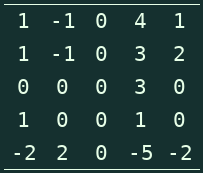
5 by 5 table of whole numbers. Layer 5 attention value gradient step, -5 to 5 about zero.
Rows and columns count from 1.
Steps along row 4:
down same up down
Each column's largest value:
1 2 0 4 2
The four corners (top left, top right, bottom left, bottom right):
1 1 -2 -2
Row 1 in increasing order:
-1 0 1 1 4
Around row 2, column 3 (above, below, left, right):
0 0 -1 3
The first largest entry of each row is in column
4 4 4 1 2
